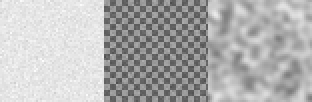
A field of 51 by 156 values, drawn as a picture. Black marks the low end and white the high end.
The table splits into one row of 3 panels. Panel 1,1: very high, fine-grained, faint in contrast. Panel 1,2: middling, checkered, strong in contrast. Panel 1,3: high, blotchy.
